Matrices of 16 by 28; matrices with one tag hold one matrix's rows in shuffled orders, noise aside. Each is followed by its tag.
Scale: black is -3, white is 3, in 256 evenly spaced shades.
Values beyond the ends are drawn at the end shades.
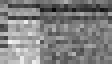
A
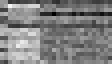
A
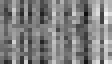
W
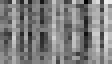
W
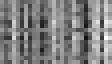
W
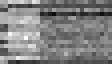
A
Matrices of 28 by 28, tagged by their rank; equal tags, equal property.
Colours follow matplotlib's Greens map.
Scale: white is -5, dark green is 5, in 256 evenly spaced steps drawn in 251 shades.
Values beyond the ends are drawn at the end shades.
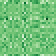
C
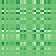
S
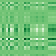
S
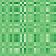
S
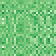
C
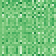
C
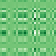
S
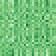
C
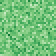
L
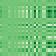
S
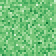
L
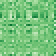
C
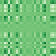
S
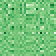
C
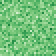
L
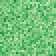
L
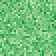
L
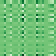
S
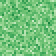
L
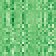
C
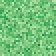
L
